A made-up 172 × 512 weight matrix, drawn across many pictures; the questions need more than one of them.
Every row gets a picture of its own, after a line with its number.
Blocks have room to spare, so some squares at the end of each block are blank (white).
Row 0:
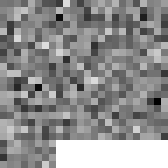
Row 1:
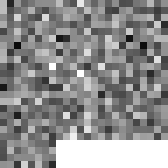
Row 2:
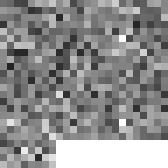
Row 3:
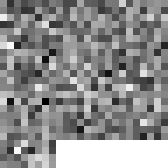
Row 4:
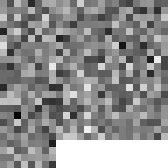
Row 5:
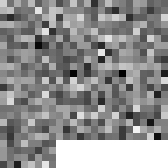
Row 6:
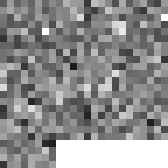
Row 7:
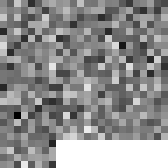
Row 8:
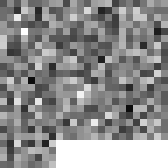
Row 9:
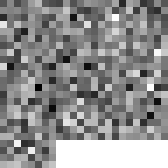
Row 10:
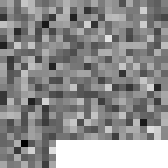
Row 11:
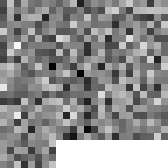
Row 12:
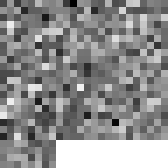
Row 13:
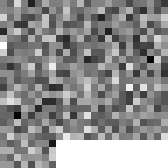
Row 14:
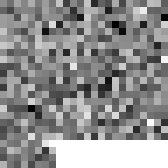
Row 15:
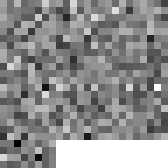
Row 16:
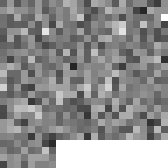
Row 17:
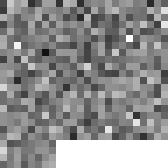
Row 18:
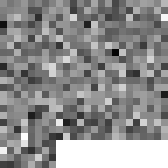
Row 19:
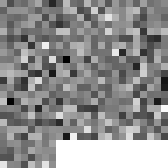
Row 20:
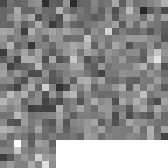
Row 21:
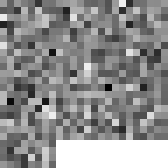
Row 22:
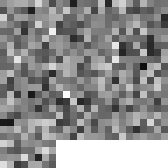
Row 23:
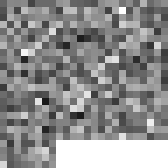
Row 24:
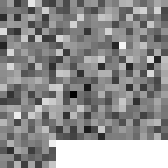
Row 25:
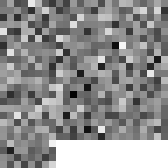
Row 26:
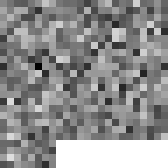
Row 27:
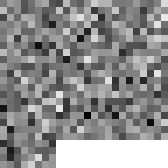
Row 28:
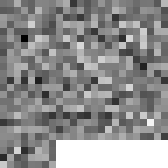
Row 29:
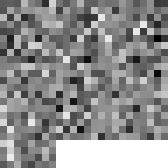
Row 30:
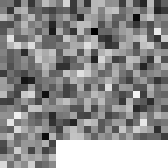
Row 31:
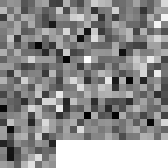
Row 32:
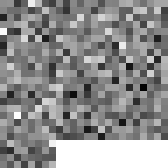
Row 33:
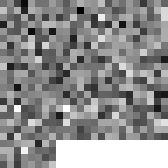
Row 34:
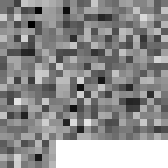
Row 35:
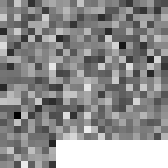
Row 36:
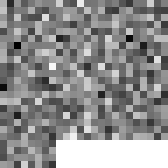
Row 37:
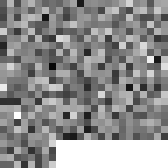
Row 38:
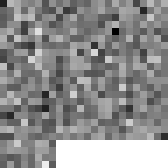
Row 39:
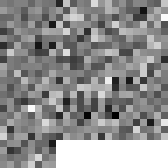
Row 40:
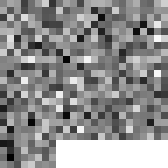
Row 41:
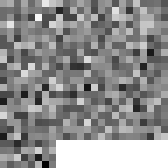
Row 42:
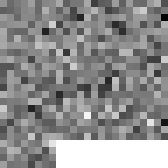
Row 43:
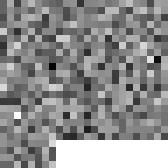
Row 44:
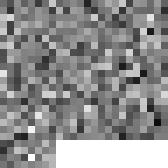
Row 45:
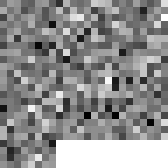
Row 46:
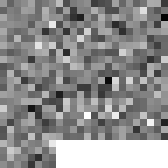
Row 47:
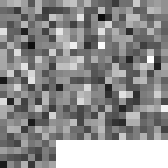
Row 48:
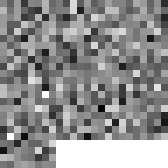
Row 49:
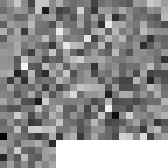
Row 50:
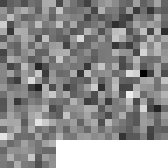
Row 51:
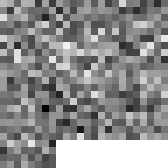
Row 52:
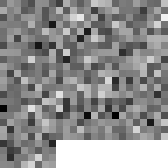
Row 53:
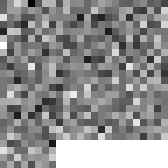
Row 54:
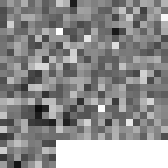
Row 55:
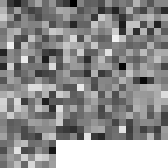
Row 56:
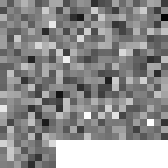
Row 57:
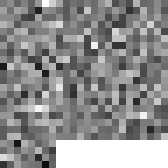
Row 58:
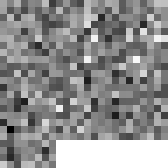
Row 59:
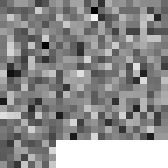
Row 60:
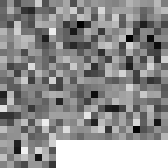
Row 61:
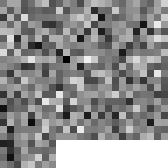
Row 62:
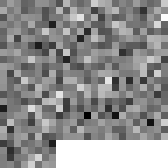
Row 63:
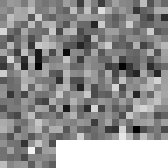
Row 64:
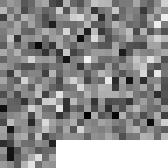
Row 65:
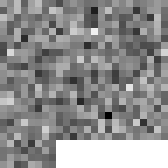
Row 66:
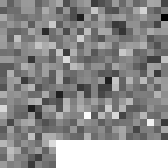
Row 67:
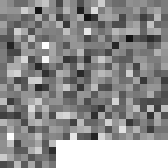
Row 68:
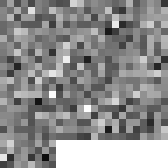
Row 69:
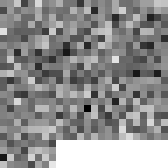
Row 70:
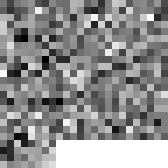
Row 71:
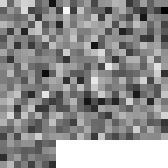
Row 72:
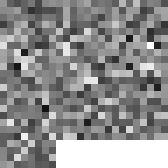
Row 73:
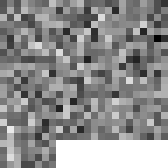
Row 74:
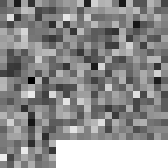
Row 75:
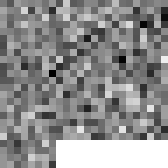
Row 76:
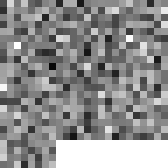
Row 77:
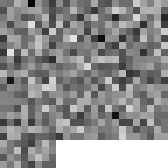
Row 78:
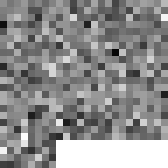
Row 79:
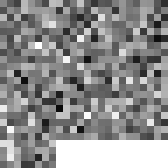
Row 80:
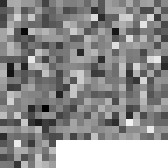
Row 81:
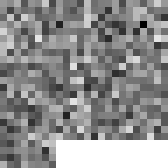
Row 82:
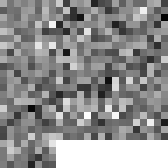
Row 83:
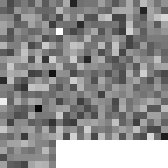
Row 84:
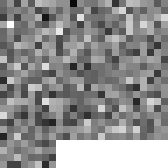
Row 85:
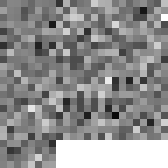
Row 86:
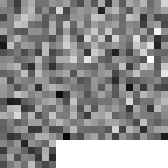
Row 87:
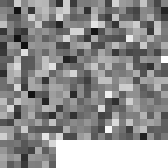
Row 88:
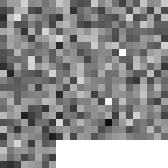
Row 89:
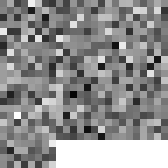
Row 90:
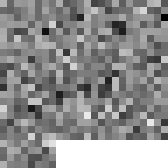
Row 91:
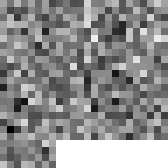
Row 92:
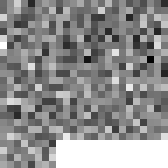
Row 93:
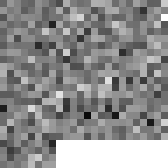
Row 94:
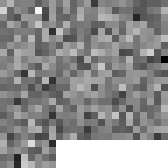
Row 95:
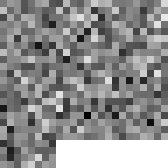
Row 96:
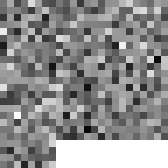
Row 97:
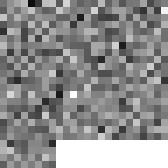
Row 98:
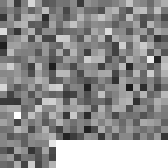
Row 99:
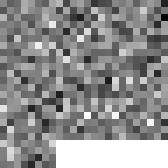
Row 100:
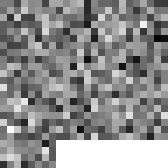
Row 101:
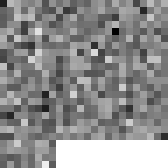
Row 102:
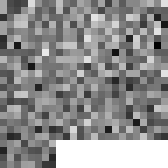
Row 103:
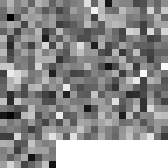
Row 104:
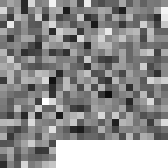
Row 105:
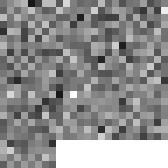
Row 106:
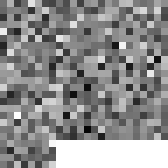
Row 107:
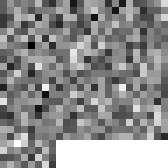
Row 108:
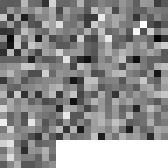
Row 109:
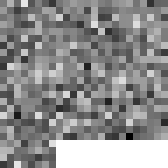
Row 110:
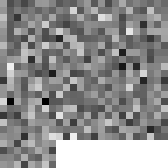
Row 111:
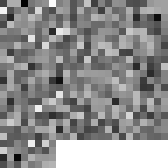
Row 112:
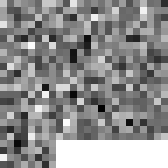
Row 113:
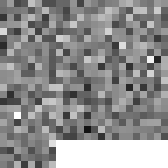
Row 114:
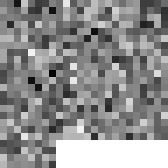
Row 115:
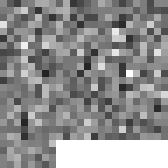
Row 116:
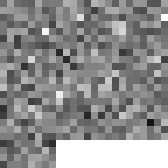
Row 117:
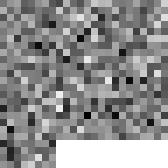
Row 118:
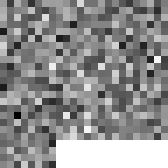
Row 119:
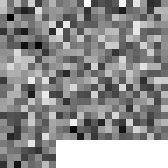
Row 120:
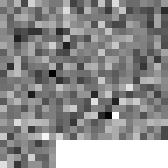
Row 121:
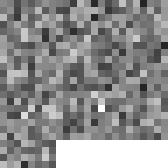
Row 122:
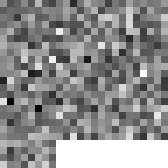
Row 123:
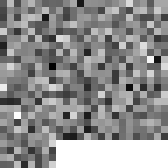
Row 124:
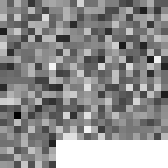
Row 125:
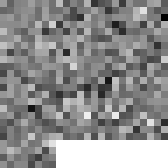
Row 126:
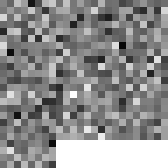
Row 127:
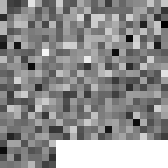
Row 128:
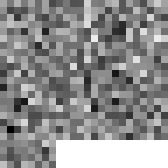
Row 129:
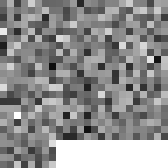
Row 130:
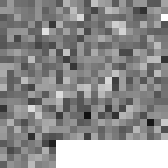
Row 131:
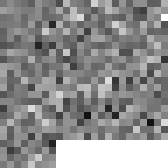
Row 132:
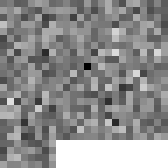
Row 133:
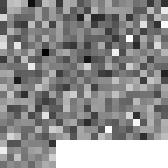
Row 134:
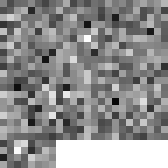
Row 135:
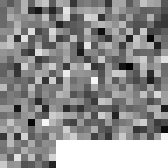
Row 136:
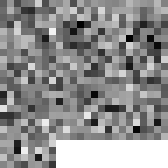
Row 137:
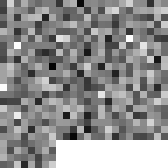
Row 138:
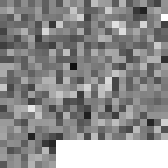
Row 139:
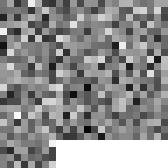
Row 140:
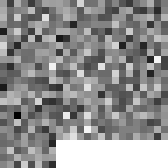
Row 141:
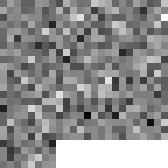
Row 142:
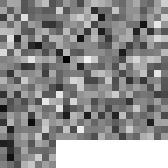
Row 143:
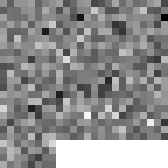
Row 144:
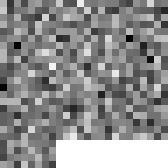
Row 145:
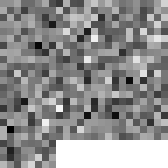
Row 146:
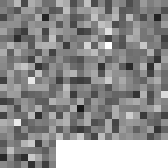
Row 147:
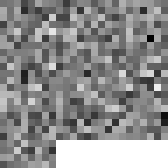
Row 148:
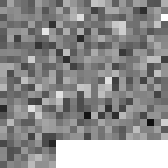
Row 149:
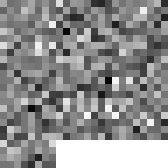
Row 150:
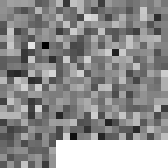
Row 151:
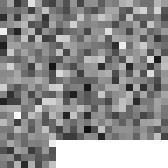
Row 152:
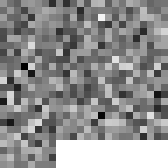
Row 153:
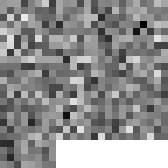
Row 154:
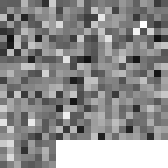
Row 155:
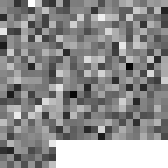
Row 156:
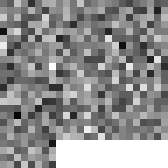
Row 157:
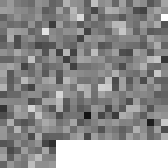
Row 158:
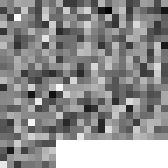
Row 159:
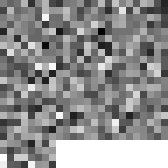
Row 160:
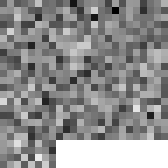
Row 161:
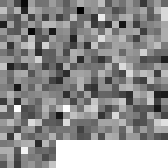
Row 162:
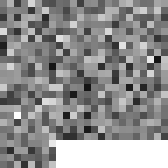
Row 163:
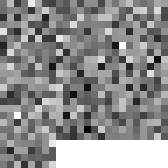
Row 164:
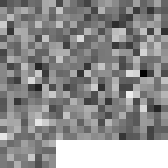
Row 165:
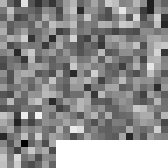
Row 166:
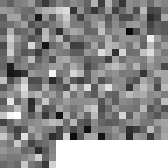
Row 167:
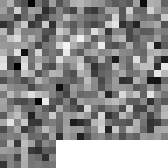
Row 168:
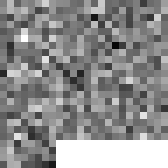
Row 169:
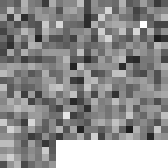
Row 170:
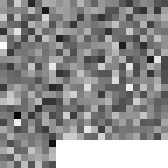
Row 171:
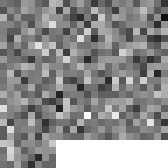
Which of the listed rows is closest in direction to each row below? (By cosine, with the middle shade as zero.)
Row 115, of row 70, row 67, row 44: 67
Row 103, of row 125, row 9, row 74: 125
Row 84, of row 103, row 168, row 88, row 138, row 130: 88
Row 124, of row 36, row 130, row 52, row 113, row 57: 36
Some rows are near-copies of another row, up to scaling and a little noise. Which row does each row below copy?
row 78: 18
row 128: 91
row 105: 97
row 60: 136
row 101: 38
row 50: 164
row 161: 33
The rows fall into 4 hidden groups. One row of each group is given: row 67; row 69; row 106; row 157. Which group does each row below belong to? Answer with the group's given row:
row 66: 157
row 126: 106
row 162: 106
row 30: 69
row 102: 106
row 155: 106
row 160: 67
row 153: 157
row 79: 157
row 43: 106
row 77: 69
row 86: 106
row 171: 157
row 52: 157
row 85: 157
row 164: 67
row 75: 69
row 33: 69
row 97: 106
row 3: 67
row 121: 67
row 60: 69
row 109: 69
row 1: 106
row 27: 157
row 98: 106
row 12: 67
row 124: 106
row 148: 157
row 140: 106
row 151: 106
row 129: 106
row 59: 67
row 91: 157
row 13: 106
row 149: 157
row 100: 157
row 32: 106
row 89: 106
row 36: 106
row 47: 69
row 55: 67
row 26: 67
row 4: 106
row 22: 69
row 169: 157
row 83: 67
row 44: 67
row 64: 157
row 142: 157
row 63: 69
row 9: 67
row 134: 67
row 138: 157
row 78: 67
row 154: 157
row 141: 157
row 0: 67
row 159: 69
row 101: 67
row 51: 69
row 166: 67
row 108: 157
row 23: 69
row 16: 157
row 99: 157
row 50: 67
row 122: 67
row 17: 106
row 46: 157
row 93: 157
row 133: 106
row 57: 67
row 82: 157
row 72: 69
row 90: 157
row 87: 69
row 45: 157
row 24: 106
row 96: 106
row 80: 67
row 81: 157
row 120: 69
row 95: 157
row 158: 69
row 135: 69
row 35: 106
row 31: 157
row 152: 69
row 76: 106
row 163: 106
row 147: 67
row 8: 69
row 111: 69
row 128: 157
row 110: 67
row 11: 106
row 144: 106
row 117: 157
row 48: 67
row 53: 106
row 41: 67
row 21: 67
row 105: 106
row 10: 67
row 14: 157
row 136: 69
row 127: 106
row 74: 69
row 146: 69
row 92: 106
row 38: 67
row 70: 67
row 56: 157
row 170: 106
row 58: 157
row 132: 67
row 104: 69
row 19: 67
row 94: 69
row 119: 69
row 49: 69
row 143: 157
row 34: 69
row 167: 69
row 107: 67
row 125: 157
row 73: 157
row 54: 67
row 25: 106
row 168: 67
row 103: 67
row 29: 157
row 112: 67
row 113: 106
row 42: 157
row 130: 157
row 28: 69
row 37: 106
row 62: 157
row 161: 69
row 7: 106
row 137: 106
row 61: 157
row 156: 106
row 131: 157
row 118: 106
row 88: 67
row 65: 69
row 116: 157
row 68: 69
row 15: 67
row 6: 157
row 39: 157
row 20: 67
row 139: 106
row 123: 106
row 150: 67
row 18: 67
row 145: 157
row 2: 69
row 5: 69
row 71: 69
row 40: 157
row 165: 69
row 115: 67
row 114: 69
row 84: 67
